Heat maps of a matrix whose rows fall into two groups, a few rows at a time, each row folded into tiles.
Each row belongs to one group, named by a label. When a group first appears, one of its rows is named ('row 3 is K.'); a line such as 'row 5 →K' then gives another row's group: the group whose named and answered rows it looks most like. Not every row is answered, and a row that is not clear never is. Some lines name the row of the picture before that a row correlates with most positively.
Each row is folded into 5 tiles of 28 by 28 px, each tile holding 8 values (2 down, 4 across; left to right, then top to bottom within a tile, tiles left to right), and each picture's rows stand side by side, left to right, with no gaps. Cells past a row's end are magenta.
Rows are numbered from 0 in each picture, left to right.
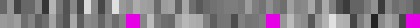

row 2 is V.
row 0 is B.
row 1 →V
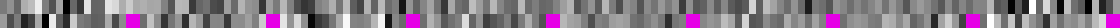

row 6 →V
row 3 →V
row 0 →B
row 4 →V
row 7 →B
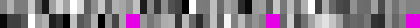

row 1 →B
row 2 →V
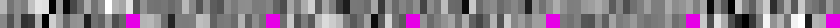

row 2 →V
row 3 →B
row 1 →V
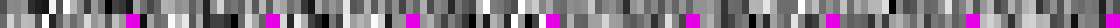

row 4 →V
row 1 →V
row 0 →B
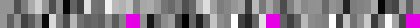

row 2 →V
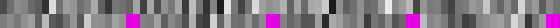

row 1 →B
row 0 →B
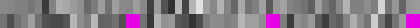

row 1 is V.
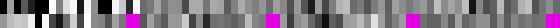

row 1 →V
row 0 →B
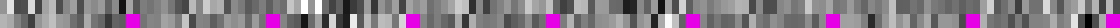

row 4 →V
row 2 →B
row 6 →V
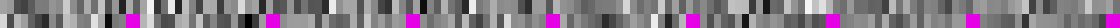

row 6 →B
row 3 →B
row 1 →V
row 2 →B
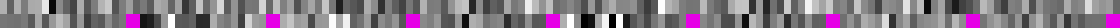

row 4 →V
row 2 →V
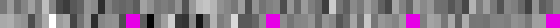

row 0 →V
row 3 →B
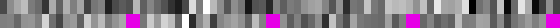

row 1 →B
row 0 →B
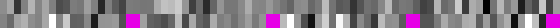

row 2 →V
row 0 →V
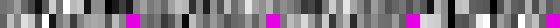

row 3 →V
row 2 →B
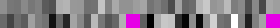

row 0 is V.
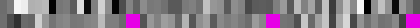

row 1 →B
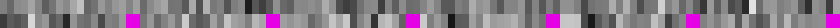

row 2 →V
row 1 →B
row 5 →B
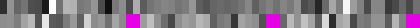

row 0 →B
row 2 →B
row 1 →V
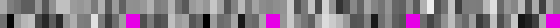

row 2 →V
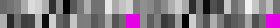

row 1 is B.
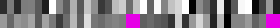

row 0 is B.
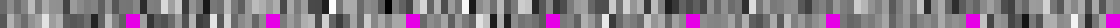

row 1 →B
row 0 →V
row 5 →B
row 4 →B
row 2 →B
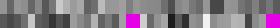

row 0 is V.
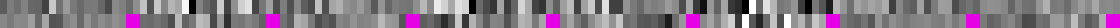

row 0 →B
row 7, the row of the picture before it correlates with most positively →0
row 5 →B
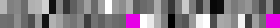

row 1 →V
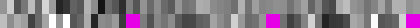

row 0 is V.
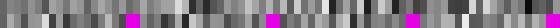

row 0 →V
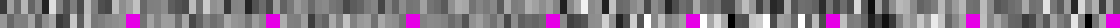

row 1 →B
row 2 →V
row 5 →V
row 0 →B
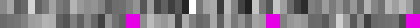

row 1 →B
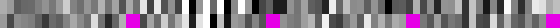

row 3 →B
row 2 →B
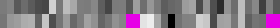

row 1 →V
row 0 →B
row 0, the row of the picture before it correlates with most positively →2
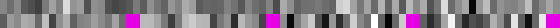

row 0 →B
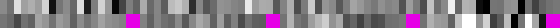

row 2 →V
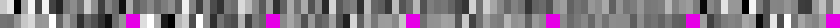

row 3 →B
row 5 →B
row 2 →B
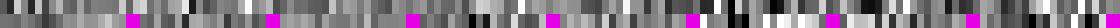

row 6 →B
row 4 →B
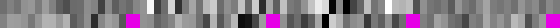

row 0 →V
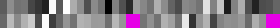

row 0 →B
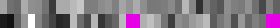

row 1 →V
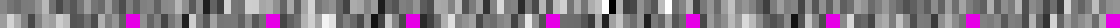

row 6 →V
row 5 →V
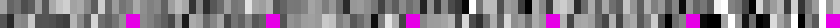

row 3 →B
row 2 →V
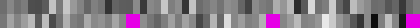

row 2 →V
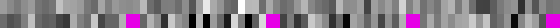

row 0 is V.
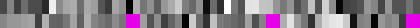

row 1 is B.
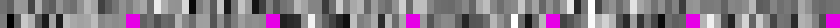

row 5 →V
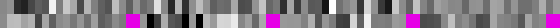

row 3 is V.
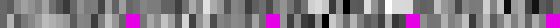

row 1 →B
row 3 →B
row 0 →V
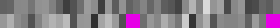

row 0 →V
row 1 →B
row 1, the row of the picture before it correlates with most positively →1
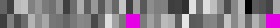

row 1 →B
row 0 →V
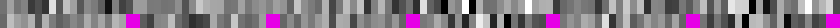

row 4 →B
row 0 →B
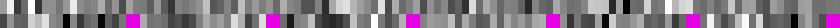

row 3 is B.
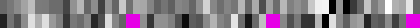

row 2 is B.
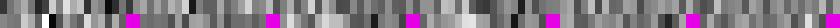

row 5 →V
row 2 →V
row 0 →B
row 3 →V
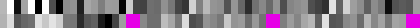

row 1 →B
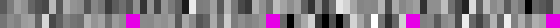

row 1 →B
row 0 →B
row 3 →B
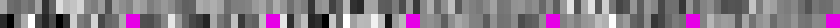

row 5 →B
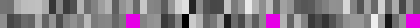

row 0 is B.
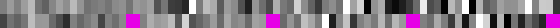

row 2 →B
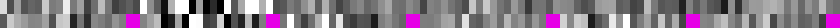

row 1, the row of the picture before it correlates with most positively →3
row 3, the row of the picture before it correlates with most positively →1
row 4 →V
